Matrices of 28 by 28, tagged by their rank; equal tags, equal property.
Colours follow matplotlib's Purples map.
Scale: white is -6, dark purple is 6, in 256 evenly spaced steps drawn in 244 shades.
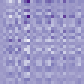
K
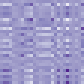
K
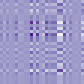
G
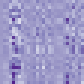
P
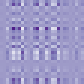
G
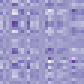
K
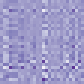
P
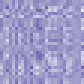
P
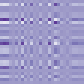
G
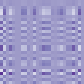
G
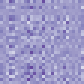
P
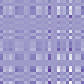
G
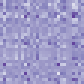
P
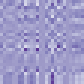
K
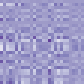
K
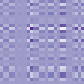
G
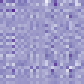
P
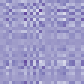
K
